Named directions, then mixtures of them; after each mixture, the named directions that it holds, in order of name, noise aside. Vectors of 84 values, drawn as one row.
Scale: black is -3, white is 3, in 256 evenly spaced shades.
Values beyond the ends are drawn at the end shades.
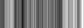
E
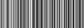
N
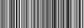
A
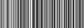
N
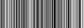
A, E, N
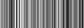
A, E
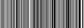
A, N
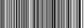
A, E, N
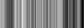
E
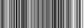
A, E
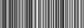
N
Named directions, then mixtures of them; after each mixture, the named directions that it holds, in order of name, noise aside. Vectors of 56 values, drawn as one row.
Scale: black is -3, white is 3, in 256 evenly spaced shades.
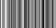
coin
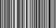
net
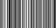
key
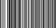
coin, key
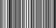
key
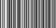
coin, key, net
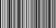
coin, key, net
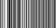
coin, key, net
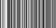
coin, key, net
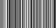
key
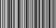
coin, net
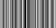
coin, key, net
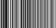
coin, key, net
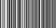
coin, key, net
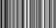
coin, net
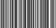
net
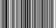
key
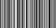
net
